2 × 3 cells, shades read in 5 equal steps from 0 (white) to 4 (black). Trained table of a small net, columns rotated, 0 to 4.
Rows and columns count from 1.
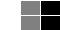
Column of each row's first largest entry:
3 3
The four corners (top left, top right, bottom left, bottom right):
0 4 0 4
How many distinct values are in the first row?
3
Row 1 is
0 2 4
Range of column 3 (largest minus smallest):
0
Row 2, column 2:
2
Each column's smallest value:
0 2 4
